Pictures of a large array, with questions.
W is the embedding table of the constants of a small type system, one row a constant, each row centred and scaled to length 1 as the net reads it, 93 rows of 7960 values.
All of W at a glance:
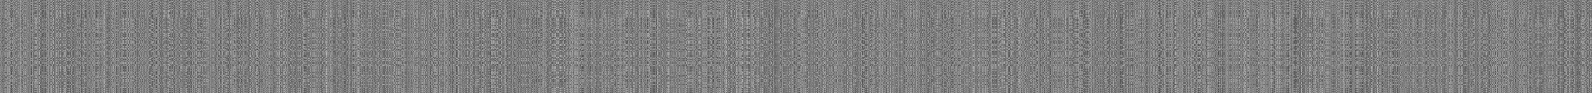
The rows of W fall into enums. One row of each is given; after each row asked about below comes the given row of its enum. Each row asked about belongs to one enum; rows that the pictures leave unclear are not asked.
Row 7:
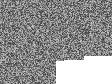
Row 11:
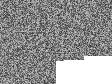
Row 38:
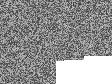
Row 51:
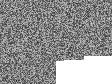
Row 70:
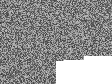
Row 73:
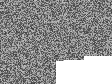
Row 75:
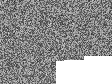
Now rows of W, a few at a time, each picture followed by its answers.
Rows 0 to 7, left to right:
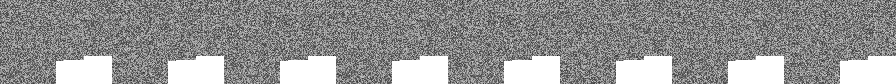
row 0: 70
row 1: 38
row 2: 75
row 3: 70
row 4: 75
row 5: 73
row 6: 70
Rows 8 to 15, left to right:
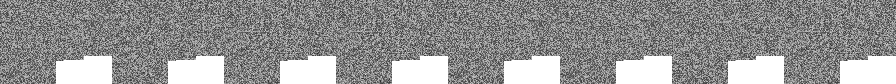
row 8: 70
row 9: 38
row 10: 11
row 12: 70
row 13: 70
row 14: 73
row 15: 11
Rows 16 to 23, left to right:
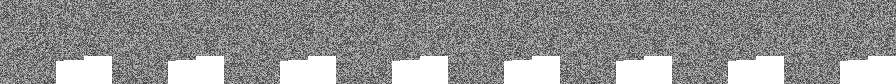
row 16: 11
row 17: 73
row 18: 7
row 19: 38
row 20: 51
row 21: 73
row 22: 7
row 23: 51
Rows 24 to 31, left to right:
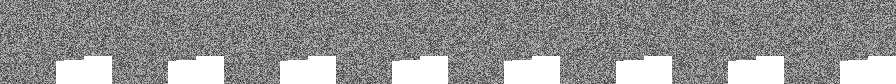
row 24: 51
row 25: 75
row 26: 51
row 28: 38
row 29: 11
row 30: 75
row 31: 38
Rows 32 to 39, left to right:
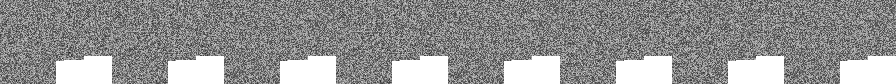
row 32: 51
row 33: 11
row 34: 70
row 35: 11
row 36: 70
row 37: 7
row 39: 70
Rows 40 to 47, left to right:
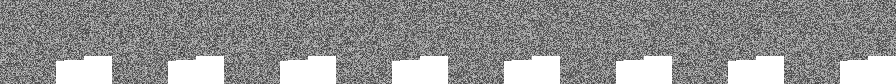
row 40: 7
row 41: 51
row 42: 51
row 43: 38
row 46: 7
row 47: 73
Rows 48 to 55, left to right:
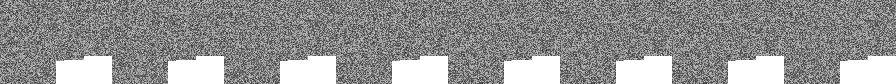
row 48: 38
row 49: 75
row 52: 73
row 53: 73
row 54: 73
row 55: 70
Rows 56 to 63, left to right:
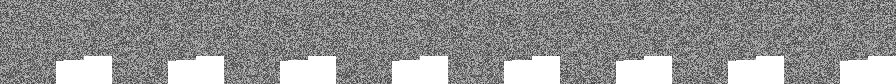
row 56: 70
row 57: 38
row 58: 75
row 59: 70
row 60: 75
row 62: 38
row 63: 38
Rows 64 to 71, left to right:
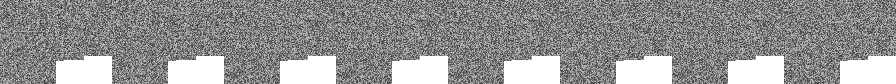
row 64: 11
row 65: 75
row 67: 70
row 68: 70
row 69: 73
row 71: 73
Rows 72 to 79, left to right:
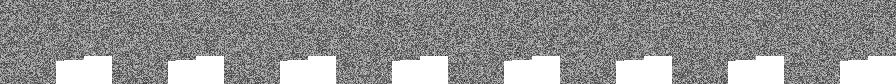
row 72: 38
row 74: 73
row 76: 51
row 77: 38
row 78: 70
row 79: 7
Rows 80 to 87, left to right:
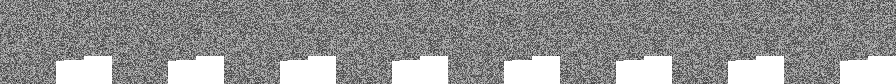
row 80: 51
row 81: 7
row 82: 73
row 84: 75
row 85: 73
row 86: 73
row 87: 38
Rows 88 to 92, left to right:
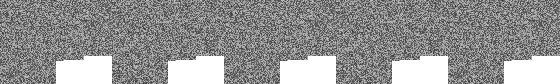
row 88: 70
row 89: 73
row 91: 73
